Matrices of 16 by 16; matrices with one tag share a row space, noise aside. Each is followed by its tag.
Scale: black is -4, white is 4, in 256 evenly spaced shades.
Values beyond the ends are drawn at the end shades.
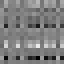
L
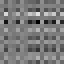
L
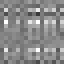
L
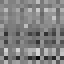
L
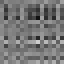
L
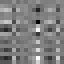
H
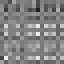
L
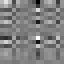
H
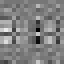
H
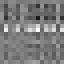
L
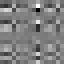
H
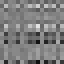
L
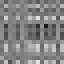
L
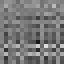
L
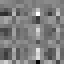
H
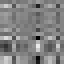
H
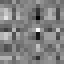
H
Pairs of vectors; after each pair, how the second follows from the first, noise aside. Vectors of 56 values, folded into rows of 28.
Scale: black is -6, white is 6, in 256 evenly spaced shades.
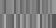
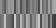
scaled up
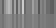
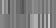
wrapped around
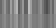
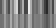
scaled up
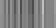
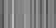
wrapped around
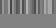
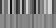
scaled up
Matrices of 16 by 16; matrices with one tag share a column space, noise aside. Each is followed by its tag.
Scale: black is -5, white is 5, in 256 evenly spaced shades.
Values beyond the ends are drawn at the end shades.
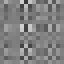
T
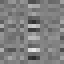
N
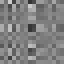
T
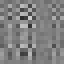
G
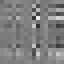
G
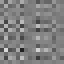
N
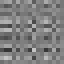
N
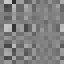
T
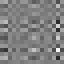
N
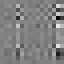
G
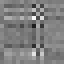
G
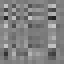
G
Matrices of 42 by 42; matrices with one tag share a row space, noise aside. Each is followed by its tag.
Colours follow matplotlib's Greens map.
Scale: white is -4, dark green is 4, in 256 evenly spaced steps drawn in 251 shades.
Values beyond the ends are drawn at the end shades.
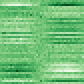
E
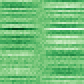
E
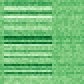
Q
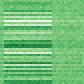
Q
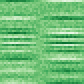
E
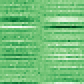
E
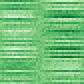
E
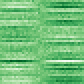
E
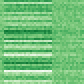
Q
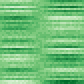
E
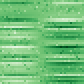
E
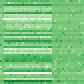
Q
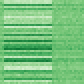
Q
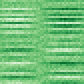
E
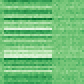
Q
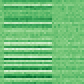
Q
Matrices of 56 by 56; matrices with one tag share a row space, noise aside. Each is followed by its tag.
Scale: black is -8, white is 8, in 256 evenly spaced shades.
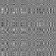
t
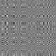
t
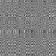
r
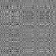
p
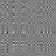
t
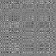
p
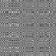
p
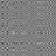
t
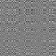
r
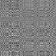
p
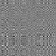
t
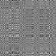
p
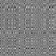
r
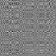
p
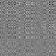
r
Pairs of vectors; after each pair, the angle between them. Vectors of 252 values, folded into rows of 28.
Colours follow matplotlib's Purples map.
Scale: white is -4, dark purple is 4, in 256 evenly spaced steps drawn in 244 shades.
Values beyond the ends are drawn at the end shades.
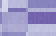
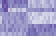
nearly opposite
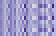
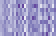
nearly opposite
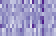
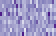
orthogonal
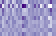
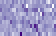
orthogonal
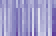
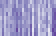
nearly parallel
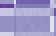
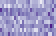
partly opposed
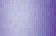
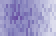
nearly opposite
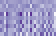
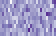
orthogonal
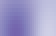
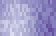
nearly opposite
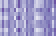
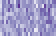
partly aligned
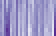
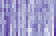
nearly parallel
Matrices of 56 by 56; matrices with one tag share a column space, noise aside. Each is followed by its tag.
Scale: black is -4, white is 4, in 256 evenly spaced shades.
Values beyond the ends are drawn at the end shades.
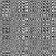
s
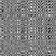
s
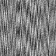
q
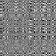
s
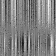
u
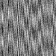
q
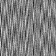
q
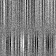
u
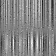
u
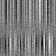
u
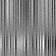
u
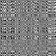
s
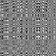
s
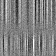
u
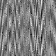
q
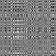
s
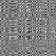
s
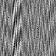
q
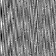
q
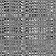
s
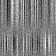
u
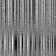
u
